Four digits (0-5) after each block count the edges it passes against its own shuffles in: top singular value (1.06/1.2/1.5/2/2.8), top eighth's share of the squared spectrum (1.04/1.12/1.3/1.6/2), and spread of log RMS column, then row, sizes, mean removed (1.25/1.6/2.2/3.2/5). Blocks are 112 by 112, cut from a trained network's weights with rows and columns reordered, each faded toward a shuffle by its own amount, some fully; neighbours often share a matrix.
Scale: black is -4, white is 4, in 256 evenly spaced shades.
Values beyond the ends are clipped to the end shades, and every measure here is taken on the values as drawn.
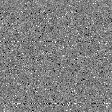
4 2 0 2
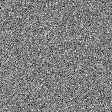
0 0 0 0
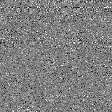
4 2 0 2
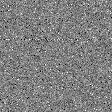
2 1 0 1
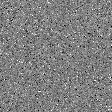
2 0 0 0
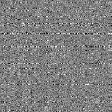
4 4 1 4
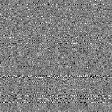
4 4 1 4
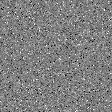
2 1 0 0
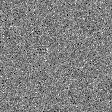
0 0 0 0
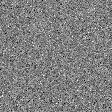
0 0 0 0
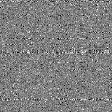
4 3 1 3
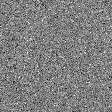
0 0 0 0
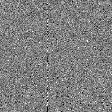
4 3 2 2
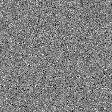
2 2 1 1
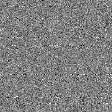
3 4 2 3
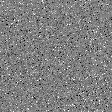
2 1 0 0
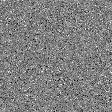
2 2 0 1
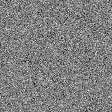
2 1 0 0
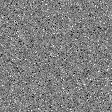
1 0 0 0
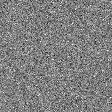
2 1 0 0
